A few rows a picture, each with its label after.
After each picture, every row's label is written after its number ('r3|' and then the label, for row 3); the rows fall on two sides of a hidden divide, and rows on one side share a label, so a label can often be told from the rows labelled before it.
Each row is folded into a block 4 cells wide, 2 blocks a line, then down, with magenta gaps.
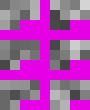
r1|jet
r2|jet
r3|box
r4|jet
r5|box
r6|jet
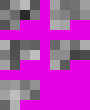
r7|box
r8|jet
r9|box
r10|jet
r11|jet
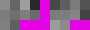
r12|box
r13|box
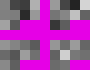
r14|jet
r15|jet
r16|box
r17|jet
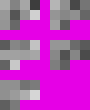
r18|box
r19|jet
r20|jet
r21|box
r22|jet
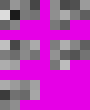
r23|box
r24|jet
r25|jet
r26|box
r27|jet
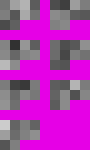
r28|box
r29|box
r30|box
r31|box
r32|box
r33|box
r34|box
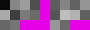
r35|box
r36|jet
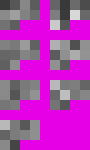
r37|box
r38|box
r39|box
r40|jet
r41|box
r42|jet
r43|jet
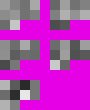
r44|jet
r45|jet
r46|box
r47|jet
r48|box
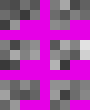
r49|box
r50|box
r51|jet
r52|jet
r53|box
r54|box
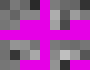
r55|box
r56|box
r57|box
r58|jet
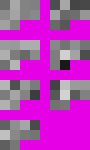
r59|jet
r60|box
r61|jet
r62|jet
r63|jet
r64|jet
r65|box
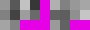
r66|box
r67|jet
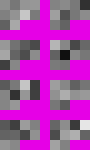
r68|jet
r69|box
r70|box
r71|box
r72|box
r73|jet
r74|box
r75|jet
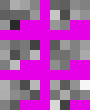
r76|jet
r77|box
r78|box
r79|jet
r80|jet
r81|jet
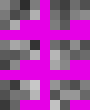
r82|box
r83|box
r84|box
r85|box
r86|jet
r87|jet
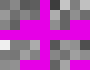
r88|box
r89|jet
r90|jet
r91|box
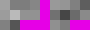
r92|jet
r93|box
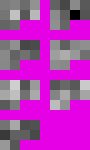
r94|jet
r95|box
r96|box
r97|jet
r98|jet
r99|jet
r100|box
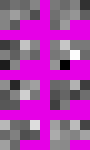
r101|jet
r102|box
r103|box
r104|jet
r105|jet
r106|box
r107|jet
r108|box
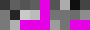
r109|box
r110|box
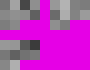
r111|jet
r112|jet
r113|box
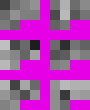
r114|jet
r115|jet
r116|box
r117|box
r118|box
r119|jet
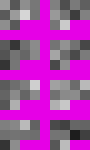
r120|jet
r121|box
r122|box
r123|box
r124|jet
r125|jet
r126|box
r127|box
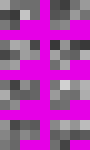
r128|box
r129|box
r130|box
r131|box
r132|box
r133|jet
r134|box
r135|jet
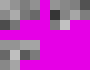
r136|jet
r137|box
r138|jet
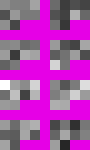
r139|jet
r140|box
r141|box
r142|jet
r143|jet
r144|jet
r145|jet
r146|jet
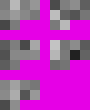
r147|jet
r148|box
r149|jet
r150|box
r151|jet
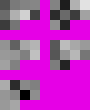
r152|jet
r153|jet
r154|jet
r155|jet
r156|box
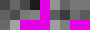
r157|box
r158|box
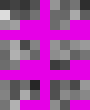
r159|box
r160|box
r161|jet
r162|jet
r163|box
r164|jet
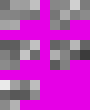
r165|jet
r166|jet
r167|jet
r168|box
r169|jet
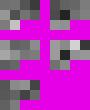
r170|box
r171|box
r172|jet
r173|box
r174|box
